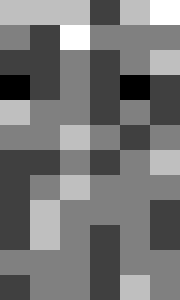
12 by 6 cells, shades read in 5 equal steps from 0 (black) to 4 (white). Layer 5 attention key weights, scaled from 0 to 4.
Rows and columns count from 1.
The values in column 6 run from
1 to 4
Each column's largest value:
3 3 4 2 3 4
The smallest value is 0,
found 2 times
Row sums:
17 13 10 5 11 12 10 12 11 10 11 11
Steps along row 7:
same up down up up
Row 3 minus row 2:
-1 0 -2 -1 0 1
